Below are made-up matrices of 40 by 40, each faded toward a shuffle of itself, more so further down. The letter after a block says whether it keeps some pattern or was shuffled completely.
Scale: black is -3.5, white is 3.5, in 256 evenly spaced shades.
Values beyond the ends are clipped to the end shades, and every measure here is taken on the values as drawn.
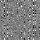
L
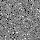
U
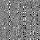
L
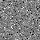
U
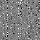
L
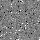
U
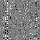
L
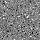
U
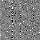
L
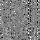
L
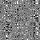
L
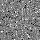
U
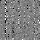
L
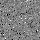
U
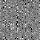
L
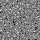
U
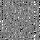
L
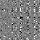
L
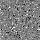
U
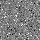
U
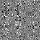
L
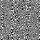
L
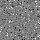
U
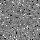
U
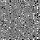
L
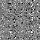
L
